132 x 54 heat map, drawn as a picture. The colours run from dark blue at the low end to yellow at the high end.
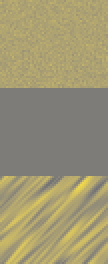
It is made of 3 by 1 panels. Panel 1,1: high, fine-grained, faint in contrast. Panel 2,1: middling, flat. Panel 3,1: high, slanting up to the right.
